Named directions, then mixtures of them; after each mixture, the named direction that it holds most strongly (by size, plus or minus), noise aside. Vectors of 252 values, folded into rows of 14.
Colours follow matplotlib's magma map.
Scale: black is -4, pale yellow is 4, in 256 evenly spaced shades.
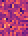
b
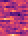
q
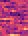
q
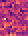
b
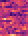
q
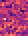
b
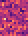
b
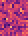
b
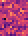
b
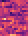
q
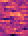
q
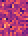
b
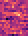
q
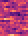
q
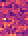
b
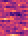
q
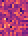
b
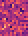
b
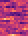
q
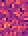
b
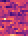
q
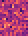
b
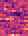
q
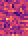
b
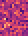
b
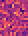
b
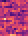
q
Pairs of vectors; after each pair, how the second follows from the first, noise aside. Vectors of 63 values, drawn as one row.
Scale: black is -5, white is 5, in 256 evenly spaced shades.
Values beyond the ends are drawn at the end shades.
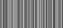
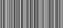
wrapped around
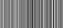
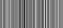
wrapped around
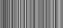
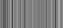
partly zeroed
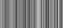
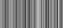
copied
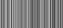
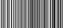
scaled up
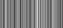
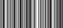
scaled up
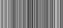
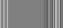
partly zeroed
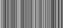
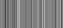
partly zeroed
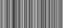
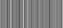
partly zeroed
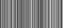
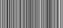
wrapped around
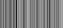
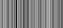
sign-scrambled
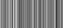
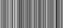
copied
